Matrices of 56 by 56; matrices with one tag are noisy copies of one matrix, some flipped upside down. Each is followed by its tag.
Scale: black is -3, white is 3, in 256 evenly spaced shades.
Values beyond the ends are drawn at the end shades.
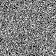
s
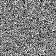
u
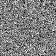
u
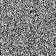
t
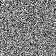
t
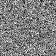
u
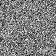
s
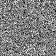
u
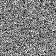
u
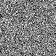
s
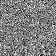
u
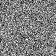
s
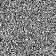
s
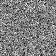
u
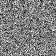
u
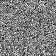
u
